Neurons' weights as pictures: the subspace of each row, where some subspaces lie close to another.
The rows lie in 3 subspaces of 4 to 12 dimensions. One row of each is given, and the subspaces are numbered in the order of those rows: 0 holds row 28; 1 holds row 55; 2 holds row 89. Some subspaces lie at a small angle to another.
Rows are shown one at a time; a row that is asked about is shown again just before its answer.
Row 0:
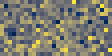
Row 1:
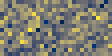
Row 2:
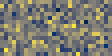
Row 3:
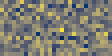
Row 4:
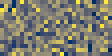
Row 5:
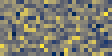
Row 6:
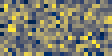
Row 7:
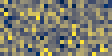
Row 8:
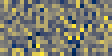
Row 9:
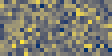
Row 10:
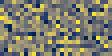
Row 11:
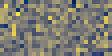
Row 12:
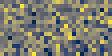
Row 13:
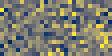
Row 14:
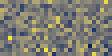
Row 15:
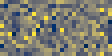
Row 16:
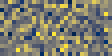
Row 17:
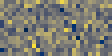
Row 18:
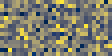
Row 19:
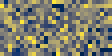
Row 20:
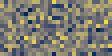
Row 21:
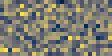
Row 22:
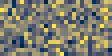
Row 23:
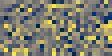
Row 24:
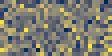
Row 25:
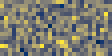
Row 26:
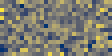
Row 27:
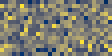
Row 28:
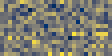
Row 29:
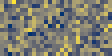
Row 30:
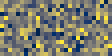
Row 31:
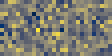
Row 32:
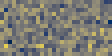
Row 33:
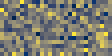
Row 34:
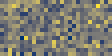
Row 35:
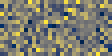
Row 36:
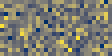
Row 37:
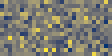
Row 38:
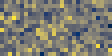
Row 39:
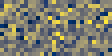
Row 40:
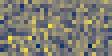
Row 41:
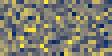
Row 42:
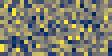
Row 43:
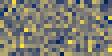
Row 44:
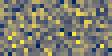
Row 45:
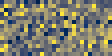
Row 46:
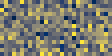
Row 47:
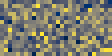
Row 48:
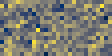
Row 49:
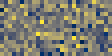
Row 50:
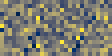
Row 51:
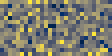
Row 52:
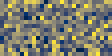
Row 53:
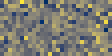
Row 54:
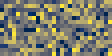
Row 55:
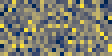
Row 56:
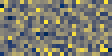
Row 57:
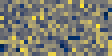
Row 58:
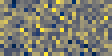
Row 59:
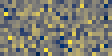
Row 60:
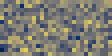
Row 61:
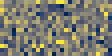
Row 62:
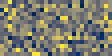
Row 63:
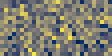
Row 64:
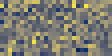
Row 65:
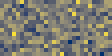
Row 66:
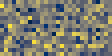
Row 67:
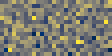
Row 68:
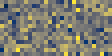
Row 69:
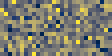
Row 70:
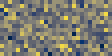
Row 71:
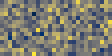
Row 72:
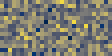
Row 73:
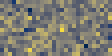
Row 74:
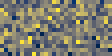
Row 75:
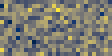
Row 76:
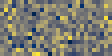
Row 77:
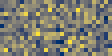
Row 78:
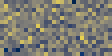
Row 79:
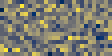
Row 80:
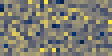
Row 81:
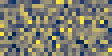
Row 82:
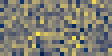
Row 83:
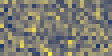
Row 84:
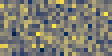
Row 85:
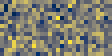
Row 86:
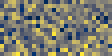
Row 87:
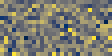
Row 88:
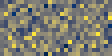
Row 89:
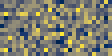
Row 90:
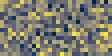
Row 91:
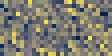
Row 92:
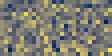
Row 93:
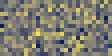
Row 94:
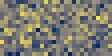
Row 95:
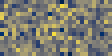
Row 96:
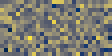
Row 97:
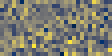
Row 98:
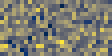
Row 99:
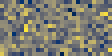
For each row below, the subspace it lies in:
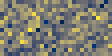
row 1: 0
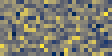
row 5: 1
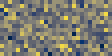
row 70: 2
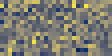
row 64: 0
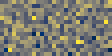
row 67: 0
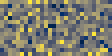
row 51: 1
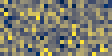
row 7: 2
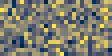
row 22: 1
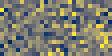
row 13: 1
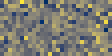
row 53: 0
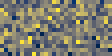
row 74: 0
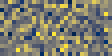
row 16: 0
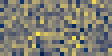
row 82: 2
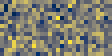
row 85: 0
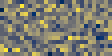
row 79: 2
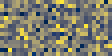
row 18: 2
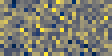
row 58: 0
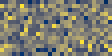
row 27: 1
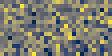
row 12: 0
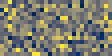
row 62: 2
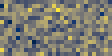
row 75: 0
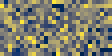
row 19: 0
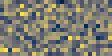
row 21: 2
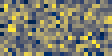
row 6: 0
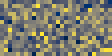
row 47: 0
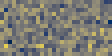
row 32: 1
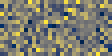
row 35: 1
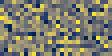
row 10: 0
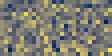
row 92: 0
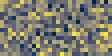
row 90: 0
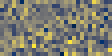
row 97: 1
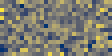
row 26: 1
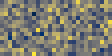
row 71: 0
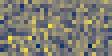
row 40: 1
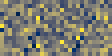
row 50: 2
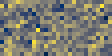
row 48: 0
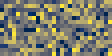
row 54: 1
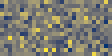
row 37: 1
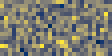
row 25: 1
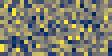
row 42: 1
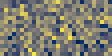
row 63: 0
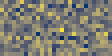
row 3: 0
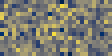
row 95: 0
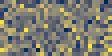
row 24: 1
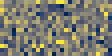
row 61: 1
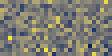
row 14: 1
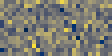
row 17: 1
